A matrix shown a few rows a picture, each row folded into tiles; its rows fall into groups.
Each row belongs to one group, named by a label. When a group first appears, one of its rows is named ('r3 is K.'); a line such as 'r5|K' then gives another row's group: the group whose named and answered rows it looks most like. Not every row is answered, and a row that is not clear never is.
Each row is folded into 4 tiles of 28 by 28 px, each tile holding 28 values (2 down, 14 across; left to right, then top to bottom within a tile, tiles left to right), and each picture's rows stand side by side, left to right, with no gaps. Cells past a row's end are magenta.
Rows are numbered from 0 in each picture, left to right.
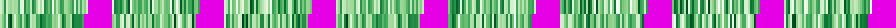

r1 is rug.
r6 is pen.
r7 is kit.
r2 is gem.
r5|pen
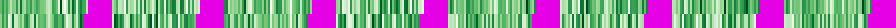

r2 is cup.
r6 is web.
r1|gem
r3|gem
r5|web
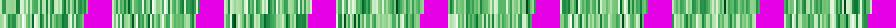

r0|kit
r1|rug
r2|gem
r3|web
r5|rug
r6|web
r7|cup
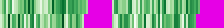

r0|web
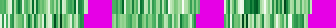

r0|cup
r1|pen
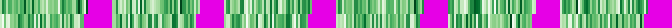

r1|gem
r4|web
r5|rug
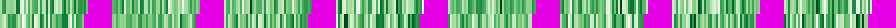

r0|kit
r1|pen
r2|kit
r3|kit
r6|gem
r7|gem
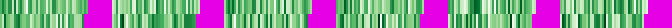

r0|pen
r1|gem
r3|pen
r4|web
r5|gem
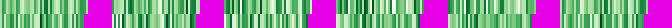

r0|kit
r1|cup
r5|kit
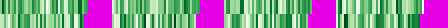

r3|kit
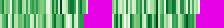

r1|gem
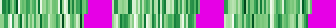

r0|rug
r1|kit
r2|cup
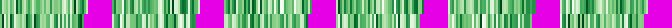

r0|cup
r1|cup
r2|pen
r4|kit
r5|web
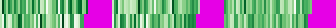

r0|rug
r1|kit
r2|cup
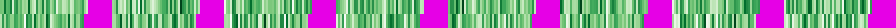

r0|pen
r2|web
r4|pen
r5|cup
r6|web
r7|rug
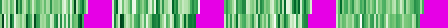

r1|kit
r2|cup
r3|rug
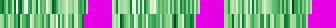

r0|pen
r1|gem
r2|gem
